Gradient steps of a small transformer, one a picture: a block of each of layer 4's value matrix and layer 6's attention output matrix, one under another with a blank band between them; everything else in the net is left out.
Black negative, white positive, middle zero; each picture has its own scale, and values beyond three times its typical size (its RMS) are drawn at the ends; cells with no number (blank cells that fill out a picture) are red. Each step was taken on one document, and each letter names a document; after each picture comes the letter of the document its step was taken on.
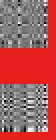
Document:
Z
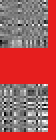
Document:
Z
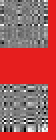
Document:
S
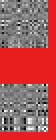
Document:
Z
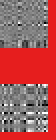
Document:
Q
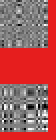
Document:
Q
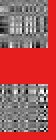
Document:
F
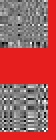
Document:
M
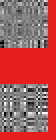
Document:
Q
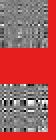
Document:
Z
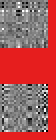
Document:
M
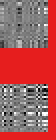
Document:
Q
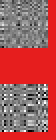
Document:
S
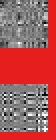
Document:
Z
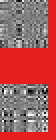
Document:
Q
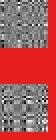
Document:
S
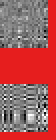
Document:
M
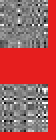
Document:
Z
